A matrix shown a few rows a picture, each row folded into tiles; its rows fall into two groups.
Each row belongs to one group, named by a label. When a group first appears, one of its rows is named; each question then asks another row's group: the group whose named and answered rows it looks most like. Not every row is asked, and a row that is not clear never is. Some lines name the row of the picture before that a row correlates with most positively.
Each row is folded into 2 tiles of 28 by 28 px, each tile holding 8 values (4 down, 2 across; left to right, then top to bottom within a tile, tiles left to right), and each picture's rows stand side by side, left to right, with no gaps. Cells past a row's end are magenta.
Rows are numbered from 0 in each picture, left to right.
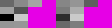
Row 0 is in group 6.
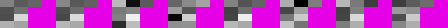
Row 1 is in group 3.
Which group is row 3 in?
6
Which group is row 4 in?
3
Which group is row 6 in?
3
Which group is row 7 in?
6
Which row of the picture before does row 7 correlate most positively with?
0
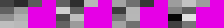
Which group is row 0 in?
3
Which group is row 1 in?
6
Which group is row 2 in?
3
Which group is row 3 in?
6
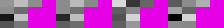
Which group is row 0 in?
6
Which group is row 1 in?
6
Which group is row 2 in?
3
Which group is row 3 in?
6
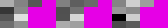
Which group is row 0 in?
3
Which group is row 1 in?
3
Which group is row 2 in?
6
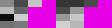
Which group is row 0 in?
6
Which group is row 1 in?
3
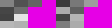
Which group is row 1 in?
6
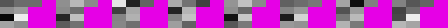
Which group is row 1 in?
6
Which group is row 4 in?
6
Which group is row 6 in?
3
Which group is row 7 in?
3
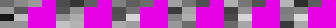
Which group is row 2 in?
3
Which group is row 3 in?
3
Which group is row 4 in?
3
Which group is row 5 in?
3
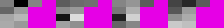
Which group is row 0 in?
3
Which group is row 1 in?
6
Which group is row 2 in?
6
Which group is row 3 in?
3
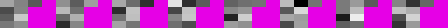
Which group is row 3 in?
3
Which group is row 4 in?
6
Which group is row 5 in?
3
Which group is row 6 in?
6
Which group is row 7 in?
6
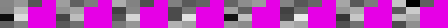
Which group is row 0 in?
6
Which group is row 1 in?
6
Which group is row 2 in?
3
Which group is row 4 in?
6
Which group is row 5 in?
3
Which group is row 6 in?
6
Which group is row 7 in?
3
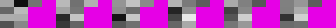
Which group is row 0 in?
3
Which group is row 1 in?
6
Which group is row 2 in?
6
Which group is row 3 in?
3
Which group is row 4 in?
3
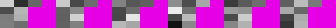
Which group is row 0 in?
3
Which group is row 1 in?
3
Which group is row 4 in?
6
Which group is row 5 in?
6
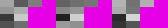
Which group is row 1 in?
6
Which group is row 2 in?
6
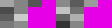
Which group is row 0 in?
3
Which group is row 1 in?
6
